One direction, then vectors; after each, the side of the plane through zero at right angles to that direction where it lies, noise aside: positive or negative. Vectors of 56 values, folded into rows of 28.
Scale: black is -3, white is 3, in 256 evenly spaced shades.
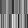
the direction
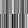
negative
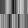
positive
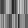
positive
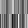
negative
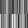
positive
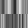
negative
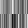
negative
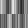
negative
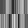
positive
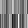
negative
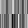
negative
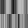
positive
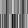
negative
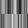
positive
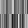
negative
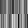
positive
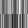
negative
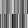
negative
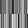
positive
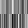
negative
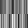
positive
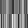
positive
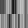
positive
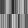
positive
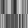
negative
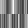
negative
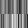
positive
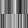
positive
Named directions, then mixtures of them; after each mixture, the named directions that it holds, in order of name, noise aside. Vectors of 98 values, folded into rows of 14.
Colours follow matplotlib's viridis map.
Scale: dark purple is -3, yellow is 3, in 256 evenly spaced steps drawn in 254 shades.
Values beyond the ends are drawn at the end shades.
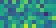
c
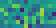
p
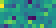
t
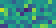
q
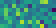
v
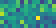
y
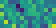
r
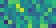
r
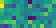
t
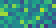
p, v, y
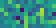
p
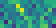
r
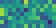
c, q, y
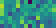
t, y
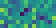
c, q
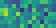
q, r, v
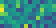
p, t, y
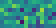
p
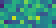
p, t, y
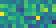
r, y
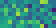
v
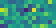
q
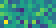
p, r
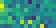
t, v, y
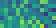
c, v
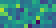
p, y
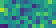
p, q, t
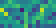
p, y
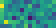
p, r, t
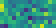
q, t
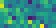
t, v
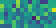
t, v, y
